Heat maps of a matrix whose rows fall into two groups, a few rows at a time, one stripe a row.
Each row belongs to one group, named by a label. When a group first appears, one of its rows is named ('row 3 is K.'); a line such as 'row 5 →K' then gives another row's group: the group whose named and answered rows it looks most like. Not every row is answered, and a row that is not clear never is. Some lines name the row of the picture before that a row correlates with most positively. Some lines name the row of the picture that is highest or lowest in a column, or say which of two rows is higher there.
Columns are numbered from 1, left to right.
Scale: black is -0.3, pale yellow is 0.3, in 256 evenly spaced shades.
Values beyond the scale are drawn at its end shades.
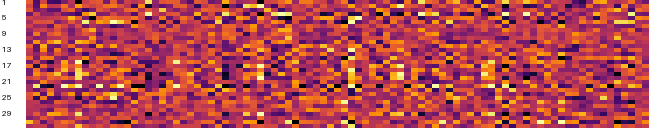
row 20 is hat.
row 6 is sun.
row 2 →hat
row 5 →hat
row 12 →hat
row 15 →sun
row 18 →sun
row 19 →hat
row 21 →sun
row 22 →sun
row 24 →sun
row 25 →hat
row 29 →hat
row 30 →sun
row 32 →sun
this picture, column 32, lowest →22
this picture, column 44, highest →13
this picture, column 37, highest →4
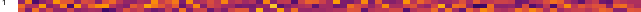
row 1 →sun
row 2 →sun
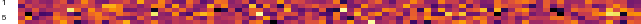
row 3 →sun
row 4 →hat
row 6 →hat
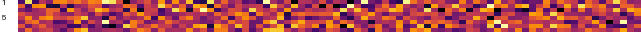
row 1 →sun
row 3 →hat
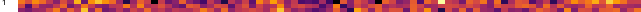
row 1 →sun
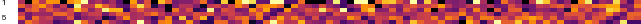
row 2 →sun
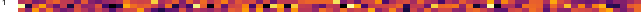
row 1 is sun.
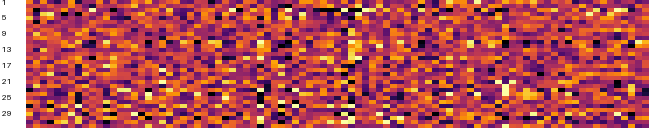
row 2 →hat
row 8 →sun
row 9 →hat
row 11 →hat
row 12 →hat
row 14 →sun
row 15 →hat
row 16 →sun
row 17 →sun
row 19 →sun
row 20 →hat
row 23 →sun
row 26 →sun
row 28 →sun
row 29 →hat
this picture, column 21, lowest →11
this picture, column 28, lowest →5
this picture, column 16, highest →29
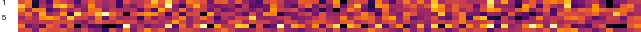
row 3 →sun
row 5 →hat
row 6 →hat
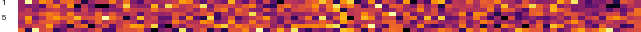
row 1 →hat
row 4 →hat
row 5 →sun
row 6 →hat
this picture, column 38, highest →8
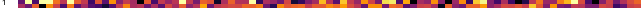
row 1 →hat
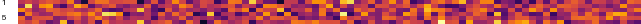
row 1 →hat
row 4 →sun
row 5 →sun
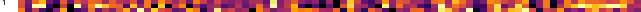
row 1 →sun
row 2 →sun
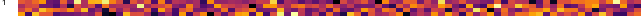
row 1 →sun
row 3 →hat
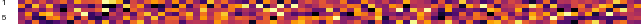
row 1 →sun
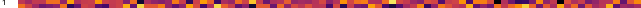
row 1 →hat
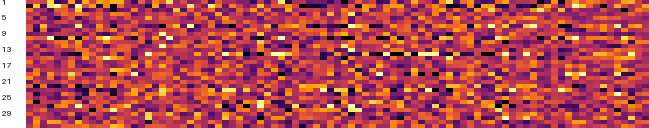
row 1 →sun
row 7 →sun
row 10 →sun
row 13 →sun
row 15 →sun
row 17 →hat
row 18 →sun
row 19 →hat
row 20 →sun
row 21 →sun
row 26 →hat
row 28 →hat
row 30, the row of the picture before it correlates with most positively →2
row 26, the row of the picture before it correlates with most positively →1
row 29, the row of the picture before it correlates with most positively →2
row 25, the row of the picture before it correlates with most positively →2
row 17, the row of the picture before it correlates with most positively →2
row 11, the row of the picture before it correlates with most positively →1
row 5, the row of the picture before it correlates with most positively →2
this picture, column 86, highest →10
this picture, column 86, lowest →3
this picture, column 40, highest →22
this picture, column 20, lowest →7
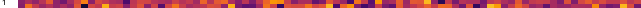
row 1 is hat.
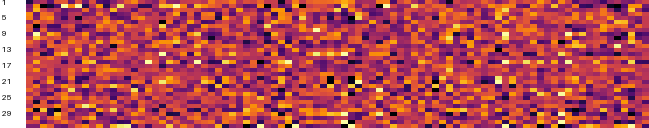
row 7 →hat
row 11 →sun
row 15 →sun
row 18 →sun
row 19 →hat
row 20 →sun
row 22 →sun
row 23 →hat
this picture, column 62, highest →7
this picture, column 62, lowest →9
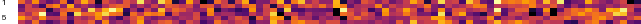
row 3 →sun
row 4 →sun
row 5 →sun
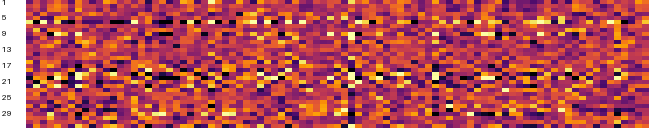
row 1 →hat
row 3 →hat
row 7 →sun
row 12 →sun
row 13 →hat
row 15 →sun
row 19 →hat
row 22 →hat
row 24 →sun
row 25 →hat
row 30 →sun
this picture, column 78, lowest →19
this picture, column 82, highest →18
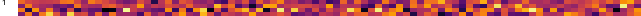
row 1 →sun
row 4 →hat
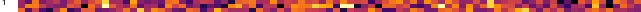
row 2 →hat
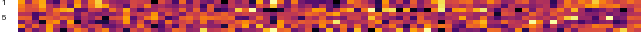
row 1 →sun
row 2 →sun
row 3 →hat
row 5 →hat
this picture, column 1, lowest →8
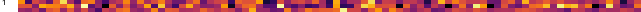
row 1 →hat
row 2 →hat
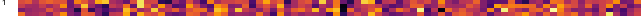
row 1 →sun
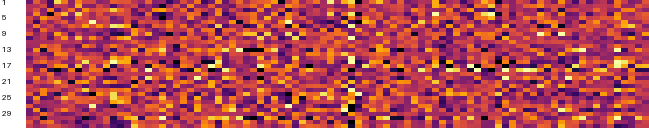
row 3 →sun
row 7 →sun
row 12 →sun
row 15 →sun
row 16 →sun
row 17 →hat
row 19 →sun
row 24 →hat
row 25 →sun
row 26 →sun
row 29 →sun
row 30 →hat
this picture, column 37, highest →21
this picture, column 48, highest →24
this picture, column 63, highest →24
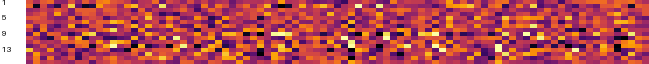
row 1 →sun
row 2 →hat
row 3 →hat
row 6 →sun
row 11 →sun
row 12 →hat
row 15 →sun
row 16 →hat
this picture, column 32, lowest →9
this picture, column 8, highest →10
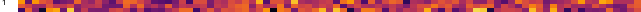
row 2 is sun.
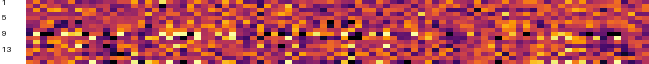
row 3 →hat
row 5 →hat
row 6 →sun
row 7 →sun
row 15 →sun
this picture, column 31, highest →1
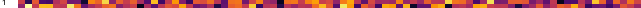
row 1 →hat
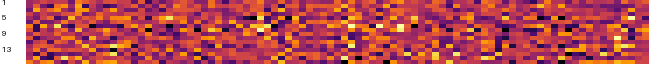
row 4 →hat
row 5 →sun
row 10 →hat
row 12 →sun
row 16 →sun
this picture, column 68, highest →14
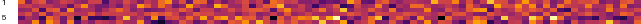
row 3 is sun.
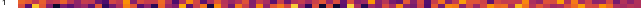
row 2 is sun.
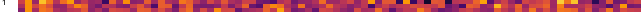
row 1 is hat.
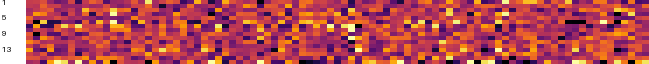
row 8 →sun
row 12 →sun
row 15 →sun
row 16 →hat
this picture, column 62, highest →6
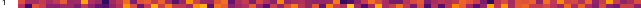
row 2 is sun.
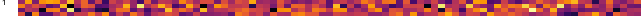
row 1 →hat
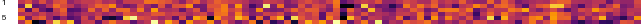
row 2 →sun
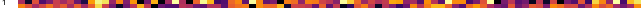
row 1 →hat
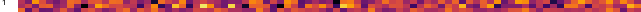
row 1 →sun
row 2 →hat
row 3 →hat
